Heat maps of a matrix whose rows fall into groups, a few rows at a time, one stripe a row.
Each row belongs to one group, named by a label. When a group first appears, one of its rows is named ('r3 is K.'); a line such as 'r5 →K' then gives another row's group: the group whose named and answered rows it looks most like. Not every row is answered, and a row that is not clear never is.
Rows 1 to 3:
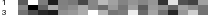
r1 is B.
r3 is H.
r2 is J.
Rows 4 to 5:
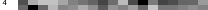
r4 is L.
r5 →J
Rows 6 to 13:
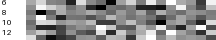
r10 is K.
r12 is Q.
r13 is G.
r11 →H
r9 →B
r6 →Q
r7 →K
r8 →J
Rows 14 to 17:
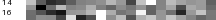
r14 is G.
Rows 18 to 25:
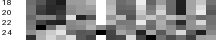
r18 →H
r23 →J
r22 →H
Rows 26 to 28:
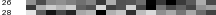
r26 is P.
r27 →L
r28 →G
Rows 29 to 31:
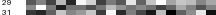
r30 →B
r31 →P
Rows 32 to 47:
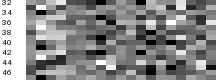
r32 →K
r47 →J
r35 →K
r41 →J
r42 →K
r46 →L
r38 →L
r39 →K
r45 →P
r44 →H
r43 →B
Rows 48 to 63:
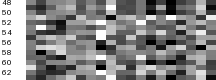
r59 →H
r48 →P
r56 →P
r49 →P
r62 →H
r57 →K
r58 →J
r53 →B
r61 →G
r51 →Q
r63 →P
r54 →H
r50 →P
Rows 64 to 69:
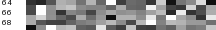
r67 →Q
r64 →P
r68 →G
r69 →L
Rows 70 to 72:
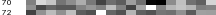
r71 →G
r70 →K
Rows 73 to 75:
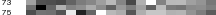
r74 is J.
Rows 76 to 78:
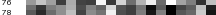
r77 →P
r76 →Q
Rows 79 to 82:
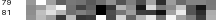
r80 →K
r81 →K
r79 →B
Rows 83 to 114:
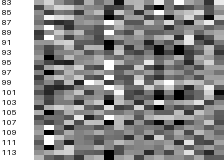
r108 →B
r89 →L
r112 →J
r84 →L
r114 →G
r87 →H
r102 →P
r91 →K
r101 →P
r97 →J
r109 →J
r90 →B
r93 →P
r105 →J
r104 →L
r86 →K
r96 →L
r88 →B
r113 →K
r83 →Q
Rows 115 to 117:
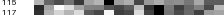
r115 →G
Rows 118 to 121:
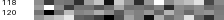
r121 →K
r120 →J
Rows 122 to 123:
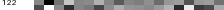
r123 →B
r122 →J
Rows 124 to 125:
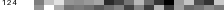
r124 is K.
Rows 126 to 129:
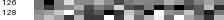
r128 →K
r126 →J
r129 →Q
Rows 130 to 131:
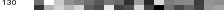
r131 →L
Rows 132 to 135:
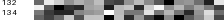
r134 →H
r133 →G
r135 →P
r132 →K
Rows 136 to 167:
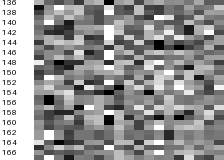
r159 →P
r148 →G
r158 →H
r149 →H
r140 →B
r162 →B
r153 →Q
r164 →G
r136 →G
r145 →P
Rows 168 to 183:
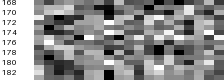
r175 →Q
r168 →P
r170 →K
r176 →B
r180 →H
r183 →G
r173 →J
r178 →P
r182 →G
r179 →J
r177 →L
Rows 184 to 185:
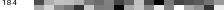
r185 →Q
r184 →L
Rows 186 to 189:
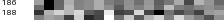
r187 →J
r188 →L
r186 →J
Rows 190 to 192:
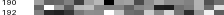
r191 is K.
